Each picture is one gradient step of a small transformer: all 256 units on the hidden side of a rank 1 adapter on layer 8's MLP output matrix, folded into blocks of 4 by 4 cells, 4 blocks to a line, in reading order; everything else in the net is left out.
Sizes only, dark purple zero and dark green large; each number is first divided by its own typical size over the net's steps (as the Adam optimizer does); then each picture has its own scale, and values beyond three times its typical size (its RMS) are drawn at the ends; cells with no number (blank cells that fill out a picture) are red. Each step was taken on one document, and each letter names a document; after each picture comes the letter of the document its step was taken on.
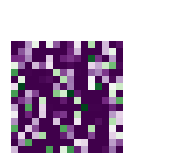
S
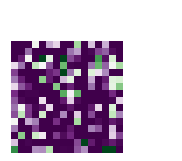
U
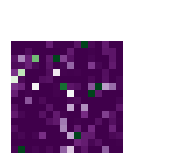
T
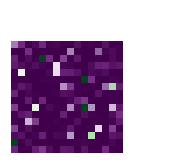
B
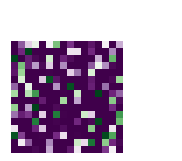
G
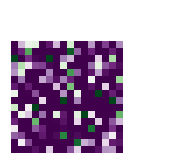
G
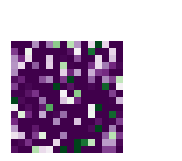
U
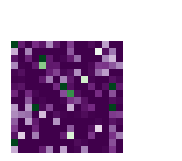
B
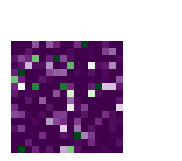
T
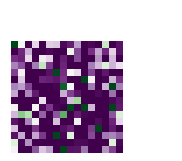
B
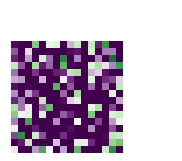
U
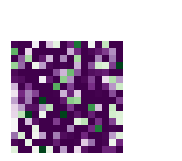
U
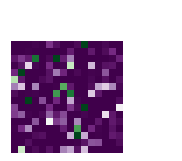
T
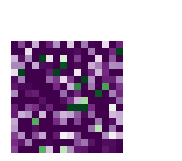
B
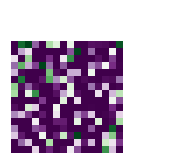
G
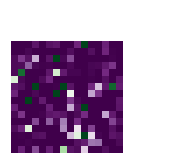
T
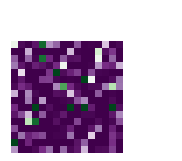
B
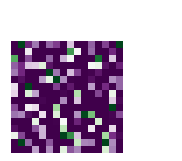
G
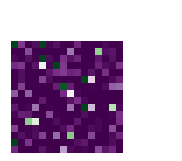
B
